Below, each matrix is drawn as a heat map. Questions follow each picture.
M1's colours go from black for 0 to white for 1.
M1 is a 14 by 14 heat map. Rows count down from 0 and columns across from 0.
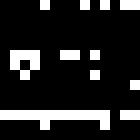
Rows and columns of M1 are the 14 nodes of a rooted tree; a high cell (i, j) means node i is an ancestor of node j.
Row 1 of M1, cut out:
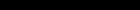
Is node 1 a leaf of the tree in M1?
yes
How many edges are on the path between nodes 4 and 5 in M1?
4
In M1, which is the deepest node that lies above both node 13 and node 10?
0
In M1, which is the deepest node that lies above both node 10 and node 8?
0
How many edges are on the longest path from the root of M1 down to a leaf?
3
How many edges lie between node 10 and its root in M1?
3
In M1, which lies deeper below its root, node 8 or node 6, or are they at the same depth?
the same depth
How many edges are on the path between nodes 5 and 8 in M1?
3
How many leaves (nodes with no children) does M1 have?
7
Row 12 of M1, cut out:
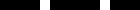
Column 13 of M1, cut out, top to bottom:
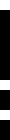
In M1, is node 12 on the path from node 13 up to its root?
no
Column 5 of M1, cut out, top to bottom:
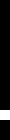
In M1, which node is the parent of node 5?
11
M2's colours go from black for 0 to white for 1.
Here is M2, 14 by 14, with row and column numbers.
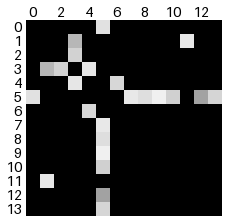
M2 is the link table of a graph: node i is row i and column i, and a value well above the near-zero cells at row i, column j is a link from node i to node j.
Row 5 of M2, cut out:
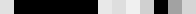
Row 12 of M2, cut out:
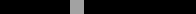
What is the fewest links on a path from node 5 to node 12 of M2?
1
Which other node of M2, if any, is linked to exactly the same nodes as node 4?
none
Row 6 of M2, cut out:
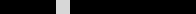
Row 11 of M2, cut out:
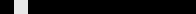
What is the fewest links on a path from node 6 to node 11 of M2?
4
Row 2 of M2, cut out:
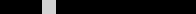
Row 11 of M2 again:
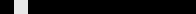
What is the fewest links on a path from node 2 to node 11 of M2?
3
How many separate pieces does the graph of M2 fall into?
2
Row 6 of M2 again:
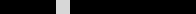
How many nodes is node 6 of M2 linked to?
1
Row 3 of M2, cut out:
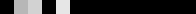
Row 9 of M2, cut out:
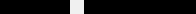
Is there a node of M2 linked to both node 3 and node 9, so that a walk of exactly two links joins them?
no
